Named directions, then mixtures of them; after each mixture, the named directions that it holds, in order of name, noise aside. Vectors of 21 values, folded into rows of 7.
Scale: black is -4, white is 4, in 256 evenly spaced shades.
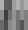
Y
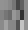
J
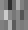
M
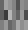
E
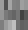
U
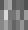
E, Y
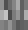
E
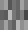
E, M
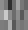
M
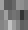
M, U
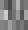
E, M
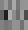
E, Y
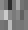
M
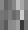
J, Y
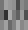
E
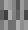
E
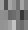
U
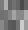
J, U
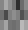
E, J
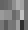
J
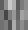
M
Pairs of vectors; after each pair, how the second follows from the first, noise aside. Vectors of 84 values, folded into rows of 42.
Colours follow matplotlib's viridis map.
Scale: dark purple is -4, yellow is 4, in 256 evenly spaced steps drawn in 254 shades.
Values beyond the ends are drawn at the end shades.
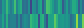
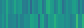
shrunk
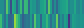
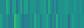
shrunk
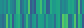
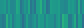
shrunk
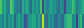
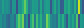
wrapped around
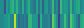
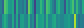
wrapped around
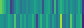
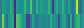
wrapped around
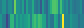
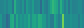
shrunk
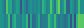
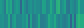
shrunk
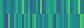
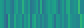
shrunk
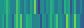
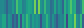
sign-scrambled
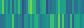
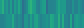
shrunk
